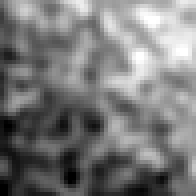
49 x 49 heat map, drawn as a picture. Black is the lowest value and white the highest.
The ninth with the highest average is the top right. No lone cell stands out from its neighbours. There are no regular stripes. The field climbs toward the top right. The halves do not mirror each other. The field is mottled with small blotches. The ninth with the lowest average is the bottom left.
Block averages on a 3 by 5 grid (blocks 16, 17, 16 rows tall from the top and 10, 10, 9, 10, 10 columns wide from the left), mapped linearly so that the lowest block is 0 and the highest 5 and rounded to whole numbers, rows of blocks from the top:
2 3 3 4 5
1 1 2 3 3
0 1 1 2 2
